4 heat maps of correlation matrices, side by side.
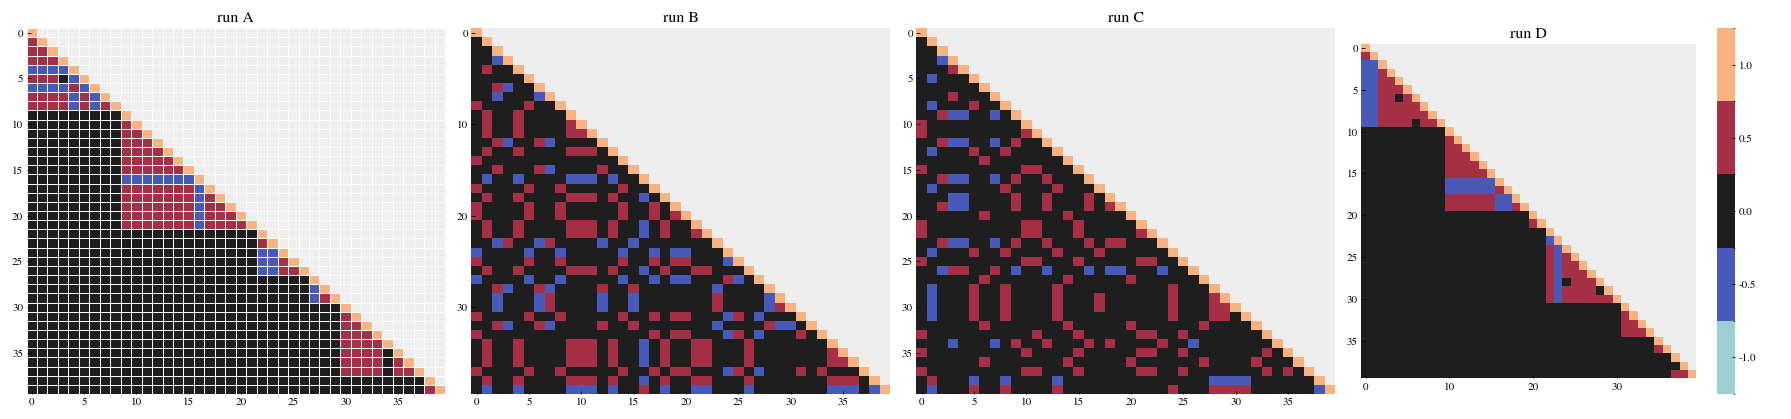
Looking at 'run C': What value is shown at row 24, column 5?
0.5
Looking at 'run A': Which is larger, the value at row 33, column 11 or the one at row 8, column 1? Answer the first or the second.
the second
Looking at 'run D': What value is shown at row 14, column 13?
0.5
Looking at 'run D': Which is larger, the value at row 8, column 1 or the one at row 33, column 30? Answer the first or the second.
the second
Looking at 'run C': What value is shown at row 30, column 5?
0.5
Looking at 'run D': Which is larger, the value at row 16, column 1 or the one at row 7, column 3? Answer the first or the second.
the second
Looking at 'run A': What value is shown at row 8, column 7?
0.5
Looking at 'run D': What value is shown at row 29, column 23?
-0.5
